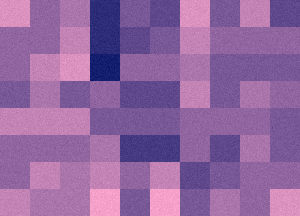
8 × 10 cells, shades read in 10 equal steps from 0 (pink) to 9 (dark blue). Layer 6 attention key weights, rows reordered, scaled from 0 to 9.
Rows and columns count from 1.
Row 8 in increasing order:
0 0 1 2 3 3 3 4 5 5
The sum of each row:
41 43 42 43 38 47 36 26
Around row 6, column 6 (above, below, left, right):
5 2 7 4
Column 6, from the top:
6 5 4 6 5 7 2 0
